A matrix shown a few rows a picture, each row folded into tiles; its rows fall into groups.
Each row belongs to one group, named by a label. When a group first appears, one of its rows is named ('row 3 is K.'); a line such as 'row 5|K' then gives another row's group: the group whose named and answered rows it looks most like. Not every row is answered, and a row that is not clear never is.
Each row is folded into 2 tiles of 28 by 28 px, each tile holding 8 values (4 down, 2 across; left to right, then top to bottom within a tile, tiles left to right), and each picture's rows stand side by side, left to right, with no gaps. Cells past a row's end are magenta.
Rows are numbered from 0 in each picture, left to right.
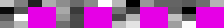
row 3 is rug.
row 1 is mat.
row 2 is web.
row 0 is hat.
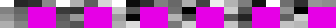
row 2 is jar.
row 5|web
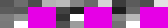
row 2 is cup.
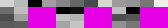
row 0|hat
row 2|mat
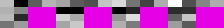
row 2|hat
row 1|rug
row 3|hat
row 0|jar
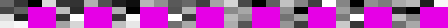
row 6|web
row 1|web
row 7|rug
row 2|web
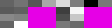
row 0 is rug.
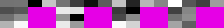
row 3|hat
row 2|web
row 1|jar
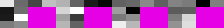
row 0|hat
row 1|jar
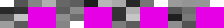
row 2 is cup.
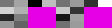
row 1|mat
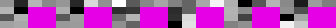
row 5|web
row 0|web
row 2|hat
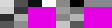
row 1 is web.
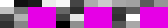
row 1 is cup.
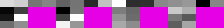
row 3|jar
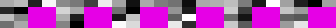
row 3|web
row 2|web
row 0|rug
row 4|mat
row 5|jar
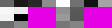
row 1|jar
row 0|jar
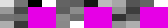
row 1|rug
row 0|mat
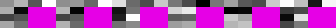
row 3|jar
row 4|rug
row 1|mat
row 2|hat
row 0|mat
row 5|hat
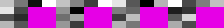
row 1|mat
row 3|hat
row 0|mat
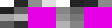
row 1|jar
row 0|hat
